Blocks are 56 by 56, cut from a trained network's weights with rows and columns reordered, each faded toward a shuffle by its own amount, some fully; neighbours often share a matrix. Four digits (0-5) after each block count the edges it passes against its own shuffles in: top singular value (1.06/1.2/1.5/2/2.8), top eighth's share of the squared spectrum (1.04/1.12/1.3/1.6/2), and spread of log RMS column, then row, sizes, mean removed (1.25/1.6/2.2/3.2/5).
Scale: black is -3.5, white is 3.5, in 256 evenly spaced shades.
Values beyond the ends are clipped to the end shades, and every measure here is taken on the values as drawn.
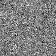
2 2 1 0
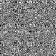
3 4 1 2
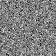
0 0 0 0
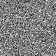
0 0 0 0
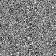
2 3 1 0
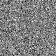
0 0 0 0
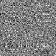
3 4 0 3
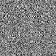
3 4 0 2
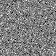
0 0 0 0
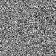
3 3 0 2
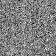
0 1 0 0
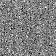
0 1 0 0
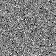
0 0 0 0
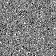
0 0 0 0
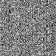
2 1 0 0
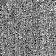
2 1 0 1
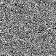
2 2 0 1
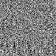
3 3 1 2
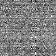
3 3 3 0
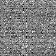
3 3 2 1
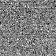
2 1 1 0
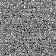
1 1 0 0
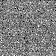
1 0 0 0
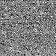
1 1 0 0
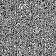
1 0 0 0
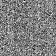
1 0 0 0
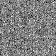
1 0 0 0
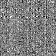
3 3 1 2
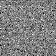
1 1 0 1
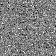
0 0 0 0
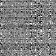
3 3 3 0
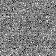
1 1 0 0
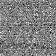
2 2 2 0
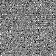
2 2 1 0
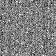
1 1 0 0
